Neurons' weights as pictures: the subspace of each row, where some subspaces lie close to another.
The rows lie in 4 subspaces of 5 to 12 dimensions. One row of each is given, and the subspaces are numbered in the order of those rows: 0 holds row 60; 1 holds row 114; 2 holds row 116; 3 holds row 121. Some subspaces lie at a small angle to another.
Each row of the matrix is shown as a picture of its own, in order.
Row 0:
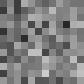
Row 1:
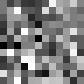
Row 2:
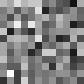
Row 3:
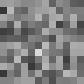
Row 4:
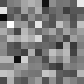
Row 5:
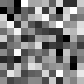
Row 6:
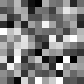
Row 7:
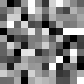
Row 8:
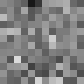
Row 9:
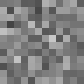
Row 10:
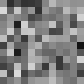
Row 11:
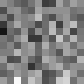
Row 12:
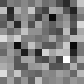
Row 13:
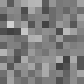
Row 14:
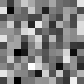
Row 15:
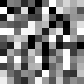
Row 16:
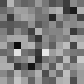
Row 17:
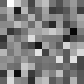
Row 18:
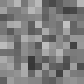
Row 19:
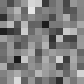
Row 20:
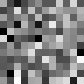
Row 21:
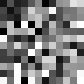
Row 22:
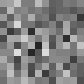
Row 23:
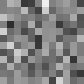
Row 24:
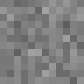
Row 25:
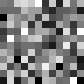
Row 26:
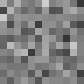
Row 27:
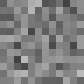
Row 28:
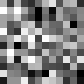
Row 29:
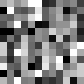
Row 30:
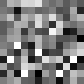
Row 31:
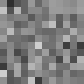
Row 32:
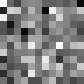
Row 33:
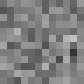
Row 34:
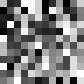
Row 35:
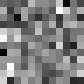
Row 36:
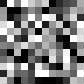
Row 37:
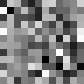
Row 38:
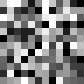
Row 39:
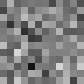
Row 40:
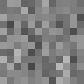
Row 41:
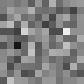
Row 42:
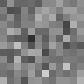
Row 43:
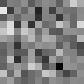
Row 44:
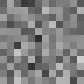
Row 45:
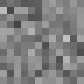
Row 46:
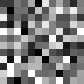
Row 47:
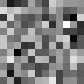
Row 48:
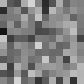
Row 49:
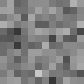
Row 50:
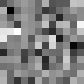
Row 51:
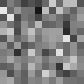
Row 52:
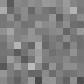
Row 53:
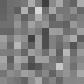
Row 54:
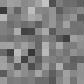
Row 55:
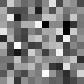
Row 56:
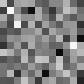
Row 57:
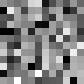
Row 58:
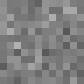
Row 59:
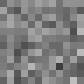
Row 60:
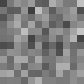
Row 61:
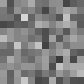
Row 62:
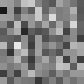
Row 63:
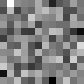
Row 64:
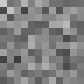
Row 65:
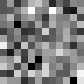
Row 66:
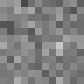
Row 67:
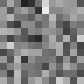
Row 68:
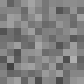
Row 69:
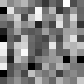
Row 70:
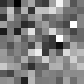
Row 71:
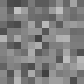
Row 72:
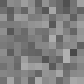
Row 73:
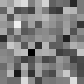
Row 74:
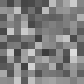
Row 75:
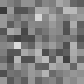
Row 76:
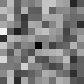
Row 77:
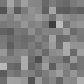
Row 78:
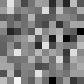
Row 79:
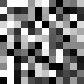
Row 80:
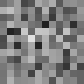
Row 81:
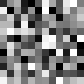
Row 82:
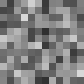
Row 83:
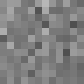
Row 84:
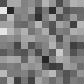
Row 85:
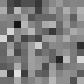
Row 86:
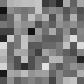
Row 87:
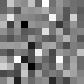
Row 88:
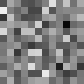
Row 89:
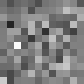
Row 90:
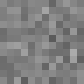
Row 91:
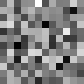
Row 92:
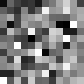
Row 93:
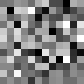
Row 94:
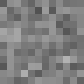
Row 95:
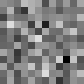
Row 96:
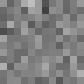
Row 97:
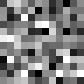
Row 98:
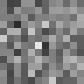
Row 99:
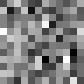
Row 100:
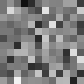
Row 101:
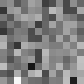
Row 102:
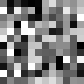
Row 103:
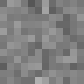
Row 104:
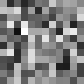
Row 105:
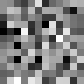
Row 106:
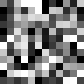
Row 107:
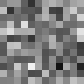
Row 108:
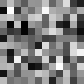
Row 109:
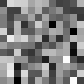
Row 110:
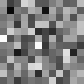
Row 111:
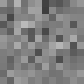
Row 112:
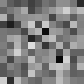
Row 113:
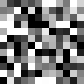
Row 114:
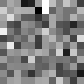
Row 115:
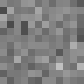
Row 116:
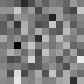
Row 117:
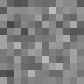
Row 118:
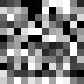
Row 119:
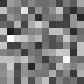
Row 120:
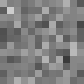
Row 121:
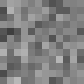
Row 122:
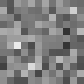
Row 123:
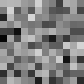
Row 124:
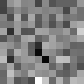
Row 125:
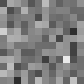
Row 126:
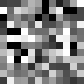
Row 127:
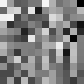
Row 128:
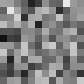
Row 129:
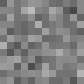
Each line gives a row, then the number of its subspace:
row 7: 3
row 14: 2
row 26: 1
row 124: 3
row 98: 1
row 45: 1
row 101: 2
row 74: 0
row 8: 3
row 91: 3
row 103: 3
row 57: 2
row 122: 3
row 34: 2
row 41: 3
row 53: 0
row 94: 3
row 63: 3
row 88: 1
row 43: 0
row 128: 3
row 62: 2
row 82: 3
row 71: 1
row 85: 2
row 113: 0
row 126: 1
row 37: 1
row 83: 1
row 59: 3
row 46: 3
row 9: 0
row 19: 3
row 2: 0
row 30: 3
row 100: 2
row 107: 1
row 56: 1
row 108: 1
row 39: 2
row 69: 3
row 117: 0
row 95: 1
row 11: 1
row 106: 3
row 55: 0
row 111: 0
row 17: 3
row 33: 3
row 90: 3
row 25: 3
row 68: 3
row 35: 3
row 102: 2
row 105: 1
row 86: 3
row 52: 3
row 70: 0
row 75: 1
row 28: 1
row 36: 0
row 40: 1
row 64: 0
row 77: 3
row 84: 0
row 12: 2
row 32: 0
